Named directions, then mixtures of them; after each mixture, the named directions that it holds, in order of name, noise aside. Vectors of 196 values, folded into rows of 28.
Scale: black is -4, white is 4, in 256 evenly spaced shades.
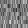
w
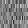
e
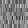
e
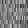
e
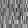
e, w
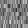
w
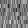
w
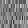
e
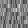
w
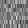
e, w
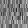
e, w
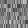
e, w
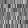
e, w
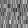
w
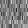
e, w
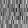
e, w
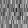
e, w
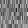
e, w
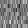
w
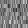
w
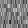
w
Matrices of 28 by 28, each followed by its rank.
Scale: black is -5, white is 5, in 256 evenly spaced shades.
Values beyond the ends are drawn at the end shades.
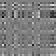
two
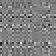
three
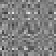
three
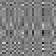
two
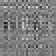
three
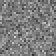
full rank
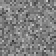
full rank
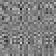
three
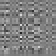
two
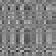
two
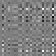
two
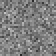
full rank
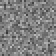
full rank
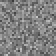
full rank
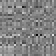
three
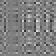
two
